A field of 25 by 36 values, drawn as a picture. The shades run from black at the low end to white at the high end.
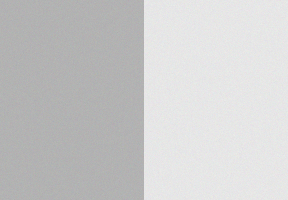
The table splits into one row of 2 panels. Panel 1,1: high, flat. Panel 1,2: very high, flat.
